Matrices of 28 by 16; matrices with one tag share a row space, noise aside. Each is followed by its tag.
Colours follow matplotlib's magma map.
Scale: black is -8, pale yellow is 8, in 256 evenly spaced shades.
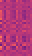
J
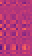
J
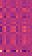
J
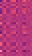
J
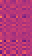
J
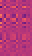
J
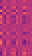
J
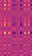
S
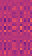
S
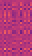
S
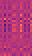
S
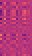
J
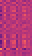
J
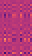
S
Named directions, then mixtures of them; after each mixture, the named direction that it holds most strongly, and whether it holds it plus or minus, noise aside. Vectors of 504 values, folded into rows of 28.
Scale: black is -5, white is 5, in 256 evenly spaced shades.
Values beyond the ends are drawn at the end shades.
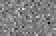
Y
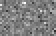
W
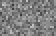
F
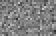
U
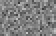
U, minus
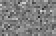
U, minus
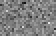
Y, minus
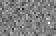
Y, minus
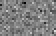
W, minus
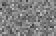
F, minus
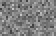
F, minus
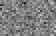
W, minus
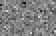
W, minus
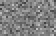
F, minus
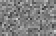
U, minus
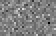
Y, plus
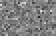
U, minus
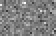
W, plus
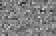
U, plus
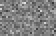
W, plus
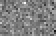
W, plus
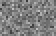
F, minus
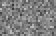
F, plus
